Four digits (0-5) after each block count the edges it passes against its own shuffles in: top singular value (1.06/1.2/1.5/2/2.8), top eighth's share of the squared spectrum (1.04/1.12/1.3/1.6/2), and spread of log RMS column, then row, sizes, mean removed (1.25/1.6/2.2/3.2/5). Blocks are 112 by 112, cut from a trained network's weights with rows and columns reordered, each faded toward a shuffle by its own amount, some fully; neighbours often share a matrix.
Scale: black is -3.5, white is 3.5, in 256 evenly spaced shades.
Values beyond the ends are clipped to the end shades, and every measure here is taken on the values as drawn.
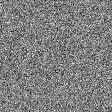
1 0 0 0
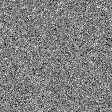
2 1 0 0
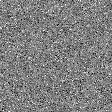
0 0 0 0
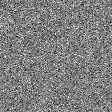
0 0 0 0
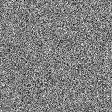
2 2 0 0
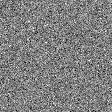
1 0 0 0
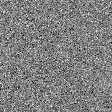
1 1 0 0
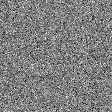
0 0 0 0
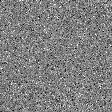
2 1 0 0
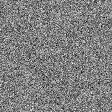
1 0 0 0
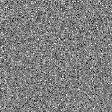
4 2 1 1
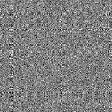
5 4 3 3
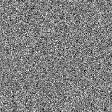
3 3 1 1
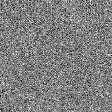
3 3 1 1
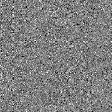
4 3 2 1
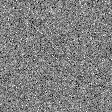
0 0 0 0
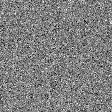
0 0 0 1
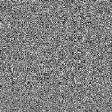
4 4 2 3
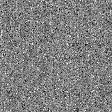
2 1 0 1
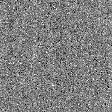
2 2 0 1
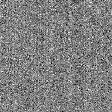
3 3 0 2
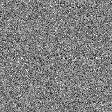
3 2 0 1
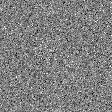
2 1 0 0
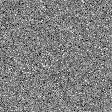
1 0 0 0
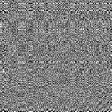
5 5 3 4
